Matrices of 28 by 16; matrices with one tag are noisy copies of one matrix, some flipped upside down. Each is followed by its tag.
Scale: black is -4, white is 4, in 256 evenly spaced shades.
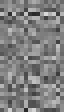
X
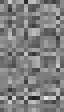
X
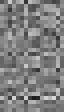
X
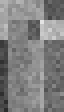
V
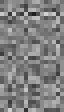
X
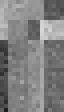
V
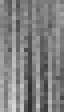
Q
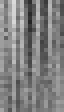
Q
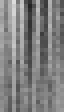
Q
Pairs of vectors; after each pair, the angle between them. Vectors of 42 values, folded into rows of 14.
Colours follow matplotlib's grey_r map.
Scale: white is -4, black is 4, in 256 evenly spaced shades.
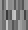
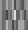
nearly parallel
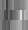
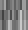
partly aligned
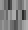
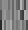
orthogonal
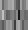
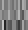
partly opposed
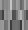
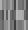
partly aligned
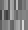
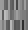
nearly opposite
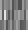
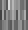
partly opposed
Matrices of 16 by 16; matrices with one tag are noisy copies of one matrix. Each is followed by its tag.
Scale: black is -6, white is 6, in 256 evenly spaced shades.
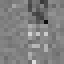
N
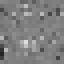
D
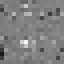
D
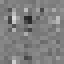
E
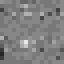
D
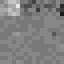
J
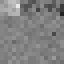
J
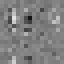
E
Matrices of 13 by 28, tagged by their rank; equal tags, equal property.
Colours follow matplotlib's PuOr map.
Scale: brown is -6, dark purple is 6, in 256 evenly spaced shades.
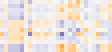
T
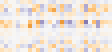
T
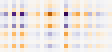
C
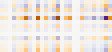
C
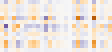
T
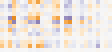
T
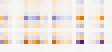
C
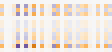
C
